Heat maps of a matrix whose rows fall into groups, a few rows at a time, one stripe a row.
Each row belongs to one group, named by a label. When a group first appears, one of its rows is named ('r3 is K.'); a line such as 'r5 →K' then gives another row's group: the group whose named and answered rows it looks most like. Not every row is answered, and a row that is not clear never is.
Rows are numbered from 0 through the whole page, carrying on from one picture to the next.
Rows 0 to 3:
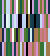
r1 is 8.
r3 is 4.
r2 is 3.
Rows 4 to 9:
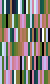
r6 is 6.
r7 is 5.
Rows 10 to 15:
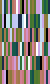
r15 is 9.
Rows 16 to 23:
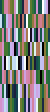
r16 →6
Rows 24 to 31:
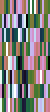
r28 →6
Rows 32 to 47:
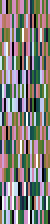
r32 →9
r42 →4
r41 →9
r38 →4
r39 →8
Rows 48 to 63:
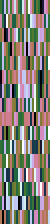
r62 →8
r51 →4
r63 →3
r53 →5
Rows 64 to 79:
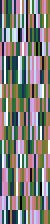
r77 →6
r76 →6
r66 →8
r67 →3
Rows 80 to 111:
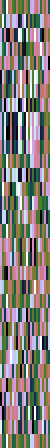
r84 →6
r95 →5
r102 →8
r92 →8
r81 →8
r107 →9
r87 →8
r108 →8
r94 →5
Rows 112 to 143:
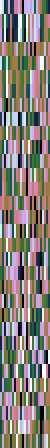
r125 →4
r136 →4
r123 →8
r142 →5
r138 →6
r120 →8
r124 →4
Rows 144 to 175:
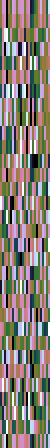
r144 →9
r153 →4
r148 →4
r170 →9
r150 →8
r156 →9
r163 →9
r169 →8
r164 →4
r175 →9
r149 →9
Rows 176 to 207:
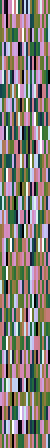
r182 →5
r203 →8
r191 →3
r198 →4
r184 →5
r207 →6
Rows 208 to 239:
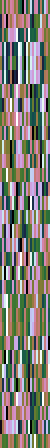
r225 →8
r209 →9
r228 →4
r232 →6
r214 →6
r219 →6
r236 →6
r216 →6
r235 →3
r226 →4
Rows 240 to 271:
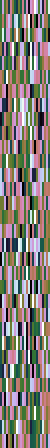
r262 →9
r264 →4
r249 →4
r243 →3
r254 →9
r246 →9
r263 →8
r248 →5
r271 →9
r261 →5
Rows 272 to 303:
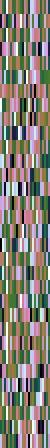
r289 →5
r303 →3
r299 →8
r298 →5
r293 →5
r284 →9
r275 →6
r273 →4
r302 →5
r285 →8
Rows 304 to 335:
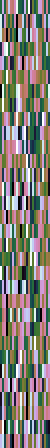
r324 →8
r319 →9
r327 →9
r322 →4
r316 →6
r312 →6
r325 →9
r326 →5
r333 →4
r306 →3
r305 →3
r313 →8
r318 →8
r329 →5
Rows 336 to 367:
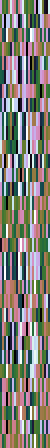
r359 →4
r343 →8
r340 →8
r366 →9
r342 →5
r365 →4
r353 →5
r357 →6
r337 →8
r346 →3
